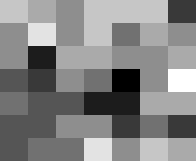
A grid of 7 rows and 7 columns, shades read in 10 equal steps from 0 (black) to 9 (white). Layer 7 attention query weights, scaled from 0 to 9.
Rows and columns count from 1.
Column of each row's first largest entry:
1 2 3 7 6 3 4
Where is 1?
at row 3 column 2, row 5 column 4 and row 5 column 5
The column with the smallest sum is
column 5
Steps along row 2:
up down up down up down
